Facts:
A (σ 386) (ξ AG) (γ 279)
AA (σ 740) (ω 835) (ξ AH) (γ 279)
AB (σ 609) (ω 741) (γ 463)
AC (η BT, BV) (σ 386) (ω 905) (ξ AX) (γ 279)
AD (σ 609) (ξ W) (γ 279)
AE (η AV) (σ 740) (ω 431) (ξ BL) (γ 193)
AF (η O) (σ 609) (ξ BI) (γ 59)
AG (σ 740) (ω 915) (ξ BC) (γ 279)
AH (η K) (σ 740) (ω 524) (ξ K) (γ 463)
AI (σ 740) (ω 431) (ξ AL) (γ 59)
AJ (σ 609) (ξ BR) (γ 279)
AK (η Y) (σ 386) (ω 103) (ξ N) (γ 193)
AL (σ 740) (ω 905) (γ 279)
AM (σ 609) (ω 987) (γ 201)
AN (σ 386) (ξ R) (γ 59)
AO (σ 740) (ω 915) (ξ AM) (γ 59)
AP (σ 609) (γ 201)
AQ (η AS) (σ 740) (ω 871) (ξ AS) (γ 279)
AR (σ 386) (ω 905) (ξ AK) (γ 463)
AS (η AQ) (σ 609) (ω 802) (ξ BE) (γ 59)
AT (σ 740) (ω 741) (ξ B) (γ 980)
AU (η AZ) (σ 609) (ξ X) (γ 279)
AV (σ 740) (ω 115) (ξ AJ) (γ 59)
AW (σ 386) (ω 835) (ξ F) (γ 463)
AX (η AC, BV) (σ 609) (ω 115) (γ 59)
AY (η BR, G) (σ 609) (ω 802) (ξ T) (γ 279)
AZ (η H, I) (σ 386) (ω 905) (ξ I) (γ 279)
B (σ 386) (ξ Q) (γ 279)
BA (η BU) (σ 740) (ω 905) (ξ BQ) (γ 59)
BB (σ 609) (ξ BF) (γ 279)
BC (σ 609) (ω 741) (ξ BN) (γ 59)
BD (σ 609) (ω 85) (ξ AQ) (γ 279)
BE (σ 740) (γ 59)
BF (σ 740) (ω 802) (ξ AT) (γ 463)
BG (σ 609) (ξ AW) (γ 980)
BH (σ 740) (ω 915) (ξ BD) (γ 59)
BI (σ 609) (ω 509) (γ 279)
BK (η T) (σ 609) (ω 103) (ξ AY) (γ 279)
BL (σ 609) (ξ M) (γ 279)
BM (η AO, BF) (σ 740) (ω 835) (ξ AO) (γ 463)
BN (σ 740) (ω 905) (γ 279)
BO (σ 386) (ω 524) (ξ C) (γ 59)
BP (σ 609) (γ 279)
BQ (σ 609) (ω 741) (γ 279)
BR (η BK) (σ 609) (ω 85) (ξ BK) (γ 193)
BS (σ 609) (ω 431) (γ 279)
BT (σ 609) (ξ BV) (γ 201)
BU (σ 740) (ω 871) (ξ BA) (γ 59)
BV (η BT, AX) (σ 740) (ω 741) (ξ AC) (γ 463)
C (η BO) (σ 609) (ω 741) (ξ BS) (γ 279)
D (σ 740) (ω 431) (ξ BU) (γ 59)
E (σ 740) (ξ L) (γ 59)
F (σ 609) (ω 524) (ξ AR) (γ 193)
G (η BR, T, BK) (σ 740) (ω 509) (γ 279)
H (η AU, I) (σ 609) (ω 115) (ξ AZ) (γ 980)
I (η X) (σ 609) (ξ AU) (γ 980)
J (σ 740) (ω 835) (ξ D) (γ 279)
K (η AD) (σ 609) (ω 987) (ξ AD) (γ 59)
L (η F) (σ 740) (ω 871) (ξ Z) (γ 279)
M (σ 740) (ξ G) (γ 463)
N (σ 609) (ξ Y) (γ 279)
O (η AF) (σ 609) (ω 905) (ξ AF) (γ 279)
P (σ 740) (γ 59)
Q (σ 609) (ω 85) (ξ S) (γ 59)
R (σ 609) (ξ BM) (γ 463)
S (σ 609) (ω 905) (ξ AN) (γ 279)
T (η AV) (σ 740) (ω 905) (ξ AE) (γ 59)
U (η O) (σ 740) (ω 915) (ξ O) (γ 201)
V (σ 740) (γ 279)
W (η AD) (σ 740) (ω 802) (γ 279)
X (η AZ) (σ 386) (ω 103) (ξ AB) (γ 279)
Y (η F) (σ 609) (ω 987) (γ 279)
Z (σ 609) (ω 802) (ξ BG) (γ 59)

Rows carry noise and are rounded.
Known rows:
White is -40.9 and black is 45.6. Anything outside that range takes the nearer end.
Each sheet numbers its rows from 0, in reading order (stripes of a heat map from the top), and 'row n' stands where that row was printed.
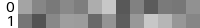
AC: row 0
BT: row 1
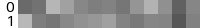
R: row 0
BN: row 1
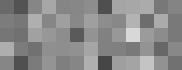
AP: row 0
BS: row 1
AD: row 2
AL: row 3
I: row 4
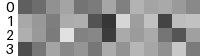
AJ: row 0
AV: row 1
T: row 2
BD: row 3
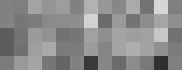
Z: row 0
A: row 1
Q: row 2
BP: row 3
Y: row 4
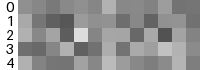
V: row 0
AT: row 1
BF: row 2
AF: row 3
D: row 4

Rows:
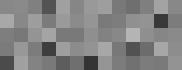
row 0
BV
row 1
M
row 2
O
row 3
AH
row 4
BI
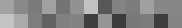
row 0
AN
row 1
AO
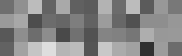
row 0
F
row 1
BH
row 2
K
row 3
AY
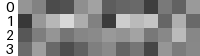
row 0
U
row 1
BR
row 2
C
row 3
X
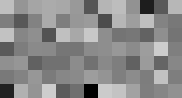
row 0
AE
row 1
BG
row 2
W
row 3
BC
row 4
AQ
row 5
AX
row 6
BK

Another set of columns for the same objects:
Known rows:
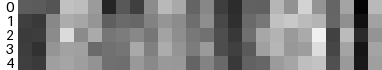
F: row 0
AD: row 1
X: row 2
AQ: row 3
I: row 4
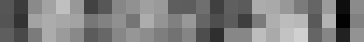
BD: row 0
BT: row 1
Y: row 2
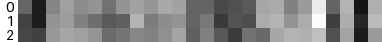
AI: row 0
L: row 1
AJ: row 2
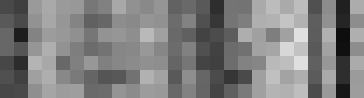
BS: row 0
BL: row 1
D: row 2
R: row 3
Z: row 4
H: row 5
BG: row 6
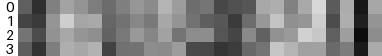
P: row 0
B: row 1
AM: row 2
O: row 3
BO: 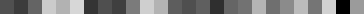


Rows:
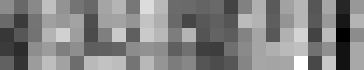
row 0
BM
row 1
BA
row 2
BV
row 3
AF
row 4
BF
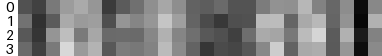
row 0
Q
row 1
T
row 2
AN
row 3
AR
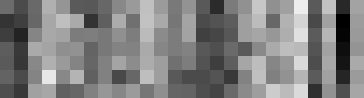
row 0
G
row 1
AT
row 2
BU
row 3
AP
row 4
V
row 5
AW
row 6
AY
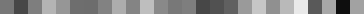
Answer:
M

